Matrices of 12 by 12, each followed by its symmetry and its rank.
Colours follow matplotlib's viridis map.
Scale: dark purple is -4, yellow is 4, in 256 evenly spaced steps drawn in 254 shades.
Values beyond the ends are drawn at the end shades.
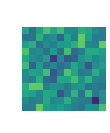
symmetric, full rank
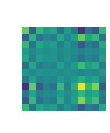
symmetric, rank one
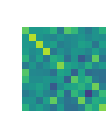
symmetric, full rank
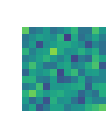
neither, full rank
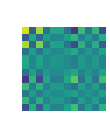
symmetric, rank one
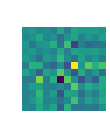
antisymmetric, rank two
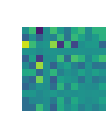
antisymmetric, rank two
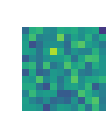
neither, full rank
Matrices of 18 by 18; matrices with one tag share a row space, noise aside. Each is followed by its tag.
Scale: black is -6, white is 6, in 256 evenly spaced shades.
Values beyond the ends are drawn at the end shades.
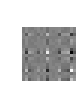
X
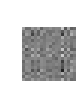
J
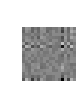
J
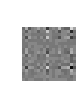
X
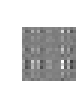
J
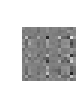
X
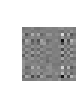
J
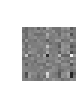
X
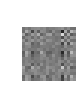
J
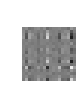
X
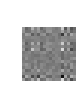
J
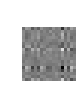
J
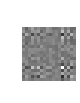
J
